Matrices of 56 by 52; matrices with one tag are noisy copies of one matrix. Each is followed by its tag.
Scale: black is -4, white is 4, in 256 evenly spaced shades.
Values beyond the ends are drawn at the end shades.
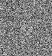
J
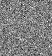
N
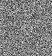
J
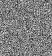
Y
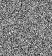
N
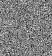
Y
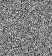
N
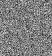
Y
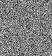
Y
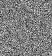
Y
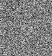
J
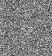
J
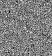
Y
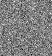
N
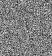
Y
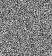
Y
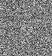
J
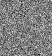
N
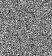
Y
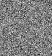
N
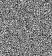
Y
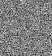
Y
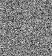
J
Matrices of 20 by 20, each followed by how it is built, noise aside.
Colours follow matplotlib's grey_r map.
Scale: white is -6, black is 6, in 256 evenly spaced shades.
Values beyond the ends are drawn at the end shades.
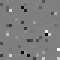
sparse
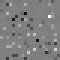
sparse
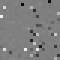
sparse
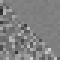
lower triangular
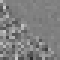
lower triangular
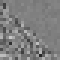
lower triangular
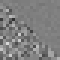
lower triangular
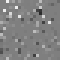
sparse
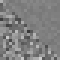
lower triangular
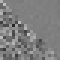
lower triangular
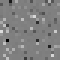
sparse
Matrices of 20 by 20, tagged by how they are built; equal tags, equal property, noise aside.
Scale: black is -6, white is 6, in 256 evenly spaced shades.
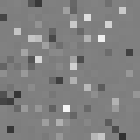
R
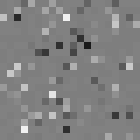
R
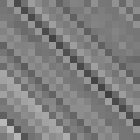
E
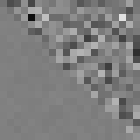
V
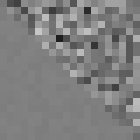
V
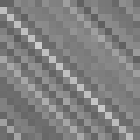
E
